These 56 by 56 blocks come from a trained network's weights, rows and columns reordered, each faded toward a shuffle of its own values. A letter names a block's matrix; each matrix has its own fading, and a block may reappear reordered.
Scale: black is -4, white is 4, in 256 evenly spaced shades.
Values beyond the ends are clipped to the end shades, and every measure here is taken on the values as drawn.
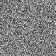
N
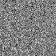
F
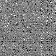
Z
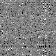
Z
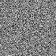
F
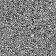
F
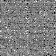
Z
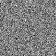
F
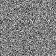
F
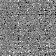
Z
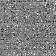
Z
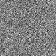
N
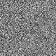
N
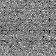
Z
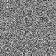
N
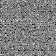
Z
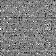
Z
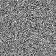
F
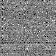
Z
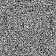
F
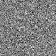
F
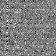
Z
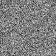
F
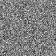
N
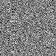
F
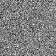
N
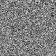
N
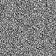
N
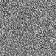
N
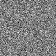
F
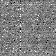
Z
